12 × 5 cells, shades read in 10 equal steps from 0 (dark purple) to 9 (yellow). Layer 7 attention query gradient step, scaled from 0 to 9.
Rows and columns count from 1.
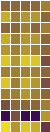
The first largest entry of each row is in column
5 1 3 1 1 1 1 1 3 5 5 1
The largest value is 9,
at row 12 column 1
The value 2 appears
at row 12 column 5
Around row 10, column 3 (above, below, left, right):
6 0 4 4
